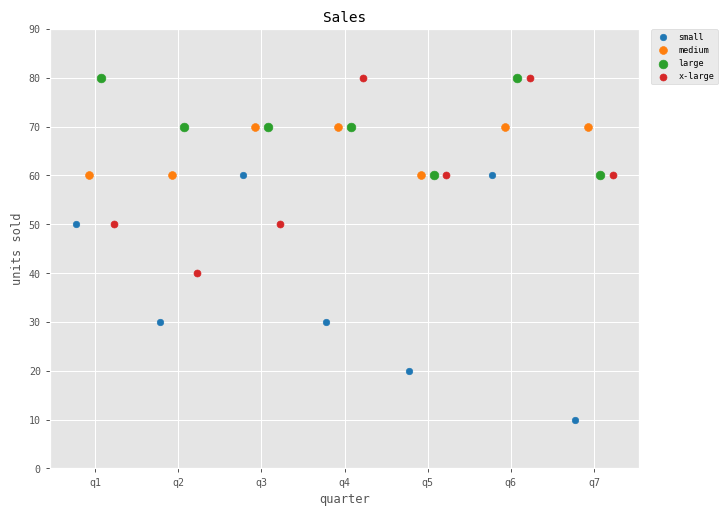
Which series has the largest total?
large
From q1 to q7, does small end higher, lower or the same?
lower
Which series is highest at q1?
large
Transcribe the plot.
Title: Sales
x-axis: quarter, ticks q1 q2 q3 q4 q5 q6 q7
y-axis: units sold, ticks 0 10 20 30 40 50 60 70 80 90
Legend: small, medium, large, x-large
Values:
small: 50 30 60 30 20 60 10
medium: 60 60 70 70 60 70 70
large: 80 70 70 70 60 80 60
x-large: 50 40 50 80 60 80 60
